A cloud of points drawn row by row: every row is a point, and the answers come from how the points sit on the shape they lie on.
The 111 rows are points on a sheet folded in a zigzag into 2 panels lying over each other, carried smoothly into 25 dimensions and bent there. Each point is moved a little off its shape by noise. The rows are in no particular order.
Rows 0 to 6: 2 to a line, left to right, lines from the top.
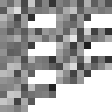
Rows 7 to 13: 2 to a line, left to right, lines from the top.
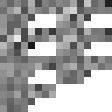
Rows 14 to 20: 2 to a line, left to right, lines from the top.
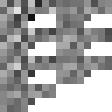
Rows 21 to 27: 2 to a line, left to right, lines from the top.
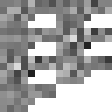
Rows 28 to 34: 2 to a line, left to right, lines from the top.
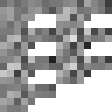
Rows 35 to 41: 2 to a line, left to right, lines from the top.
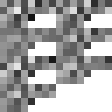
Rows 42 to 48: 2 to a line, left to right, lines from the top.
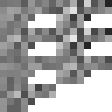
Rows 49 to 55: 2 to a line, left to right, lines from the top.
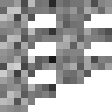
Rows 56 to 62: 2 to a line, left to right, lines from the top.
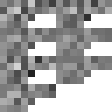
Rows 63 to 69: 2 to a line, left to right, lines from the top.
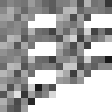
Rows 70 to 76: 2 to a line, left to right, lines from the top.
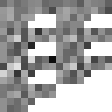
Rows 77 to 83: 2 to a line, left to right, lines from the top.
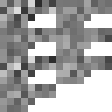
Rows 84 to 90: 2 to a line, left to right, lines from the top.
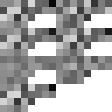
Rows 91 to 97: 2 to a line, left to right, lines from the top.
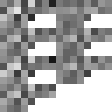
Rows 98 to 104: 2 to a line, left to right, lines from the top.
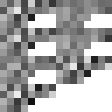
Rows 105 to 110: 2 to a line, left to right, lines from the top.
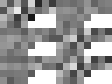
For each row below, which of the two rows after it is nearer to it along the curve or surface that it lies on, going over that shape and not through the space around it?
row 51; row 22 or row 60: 22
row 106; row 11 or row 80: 80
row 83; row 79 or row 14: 79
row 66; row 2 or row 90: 90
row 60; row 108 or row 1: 1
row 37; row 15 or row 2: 2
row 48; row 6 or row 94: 94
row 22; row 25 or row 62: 25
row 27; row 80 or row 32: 80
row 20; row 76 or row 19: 19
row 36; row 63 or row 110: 110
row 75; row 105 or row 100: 105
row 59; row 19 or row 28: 28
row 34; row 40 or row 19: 40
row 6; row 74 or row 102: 74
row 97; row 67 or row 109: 67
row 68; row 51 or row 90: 51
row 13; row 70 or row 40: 70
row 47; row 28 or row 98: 98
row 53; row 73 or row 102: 102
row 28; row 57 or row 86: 86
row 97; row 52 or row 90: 52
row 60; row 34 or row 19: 19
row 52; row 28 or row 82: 28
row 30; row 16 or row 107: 107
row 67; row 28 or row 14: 28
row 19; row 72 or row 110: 72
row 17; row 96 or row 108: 96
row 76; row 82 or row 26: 26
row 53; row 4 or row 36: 36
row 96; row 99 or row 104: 104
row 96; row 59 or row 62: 62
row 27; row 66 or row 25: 66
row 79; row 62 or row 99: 99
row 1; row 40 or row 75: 40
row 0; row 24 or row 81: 24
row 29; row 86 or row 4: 4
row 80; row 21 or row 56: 21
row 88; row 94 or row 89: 94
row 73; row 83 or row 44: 44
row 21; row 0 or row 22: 22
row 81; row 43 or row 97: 97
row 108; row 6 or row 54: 54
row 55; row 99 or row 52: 52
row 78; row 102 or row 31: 102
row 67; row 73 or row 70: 70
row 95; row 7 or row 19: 19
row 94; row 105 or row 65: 65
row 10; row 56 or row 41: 41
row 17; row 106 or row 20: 20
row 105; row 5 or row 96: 5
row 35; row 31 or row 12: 31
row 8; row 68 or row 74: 74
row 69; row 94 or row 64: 94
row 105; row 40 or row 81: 81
